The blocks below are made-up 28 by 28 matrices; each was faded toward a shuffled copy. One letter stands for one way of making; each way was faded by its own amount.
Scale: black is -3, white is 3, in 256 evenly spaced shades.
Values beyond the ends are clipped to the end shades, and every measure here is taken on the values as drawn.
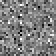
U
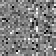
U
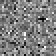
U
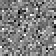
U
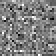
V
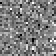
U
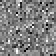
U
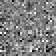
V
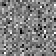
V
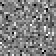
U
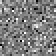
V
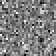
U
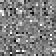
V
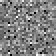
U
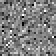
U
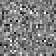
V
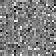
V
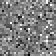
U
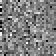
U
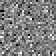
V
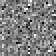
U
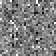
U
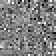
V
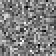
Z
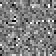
V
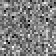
U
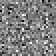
U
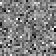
U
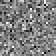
U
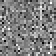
U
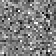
U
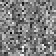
Z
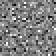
V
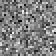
Z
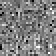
V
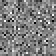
V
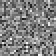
Z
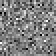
V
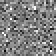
V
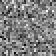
Z
